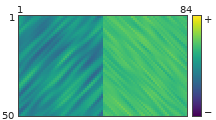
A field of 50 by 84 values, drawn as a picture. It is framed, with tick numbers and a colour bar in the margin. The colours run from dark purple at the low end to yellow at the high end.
The table splits into one row of 2 panels. Panel 1,1: middling, slanting up to the right. Panel 1,2: high, slanting down to the right, faint in contrast.
